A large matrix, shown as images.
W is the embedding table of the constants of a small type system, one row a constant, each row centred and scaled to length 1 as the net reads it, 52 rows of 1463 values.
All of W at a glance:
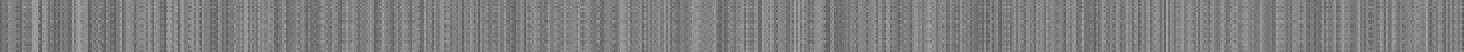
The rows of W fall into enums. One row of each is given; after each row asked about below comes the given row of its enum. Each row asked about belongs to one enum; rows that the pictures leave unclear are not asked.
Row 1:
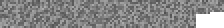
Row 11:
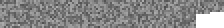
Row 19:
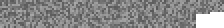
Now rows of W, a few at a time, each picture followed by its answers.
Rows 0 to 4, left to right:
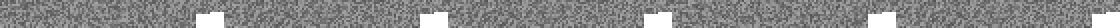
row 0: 19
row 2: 1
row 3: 11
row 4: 1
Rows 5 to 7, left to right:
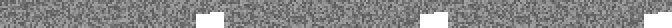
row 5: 19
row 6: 11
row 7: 11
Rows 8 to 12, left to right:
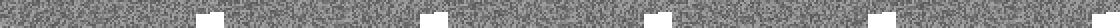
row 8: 1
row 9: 19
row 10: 19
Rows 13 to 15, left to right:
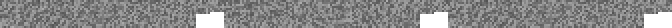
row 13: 1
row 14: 19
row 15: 1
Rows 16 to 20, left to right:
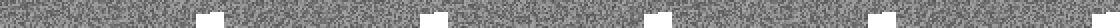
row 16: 19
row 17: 1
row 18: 11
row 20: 1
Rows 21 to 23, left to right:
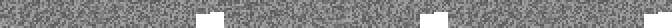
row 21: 1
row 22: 19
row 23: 1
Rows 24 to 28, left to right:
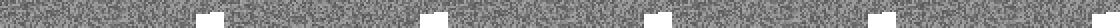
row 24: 19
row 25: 11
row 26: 19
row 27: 19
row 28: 19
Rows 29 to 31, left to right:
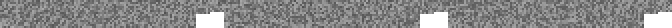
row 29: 1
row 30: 11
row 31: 19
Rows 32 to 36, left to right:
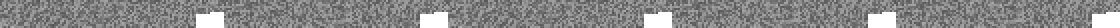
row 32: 1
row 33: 19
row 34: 1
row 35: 19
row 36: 19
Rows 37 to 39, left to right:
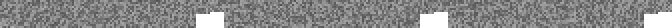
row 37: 1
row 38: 11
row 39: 19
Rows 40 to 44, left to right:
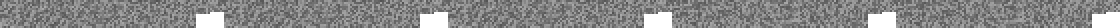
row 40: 1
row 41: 1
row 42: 1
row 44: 19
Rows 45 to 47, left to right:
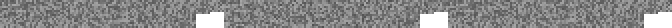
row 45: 19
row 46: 11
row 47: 19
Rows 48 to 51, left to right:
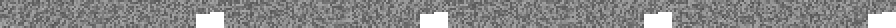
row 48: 1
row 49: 19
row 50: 19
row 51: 11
